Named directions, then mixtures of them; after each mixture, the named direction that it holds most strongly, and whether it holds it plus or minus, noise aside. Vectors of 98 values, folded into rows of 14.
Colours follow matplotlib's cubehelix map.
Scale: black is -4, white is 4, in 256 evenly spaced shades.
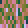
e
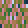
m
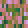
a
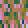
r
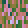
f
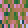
r, plus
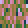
e, minus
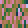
m, plus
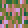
a, minus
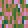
a, plus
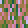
e, minus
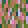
e, minus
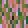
e, plus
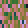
r, plus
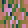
f, plus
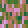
a, minus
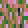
a, plus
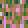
a, minus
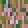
f, plus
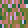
m, plus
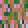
r, plus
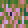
a, minus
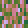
a, minus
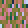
m, minus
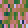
r, plus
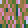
e, minus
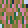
m, minus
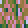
e, minus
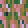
r, plus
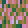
f, plus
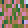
m, minus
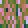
e, minus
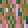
e, plus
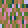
m, minus
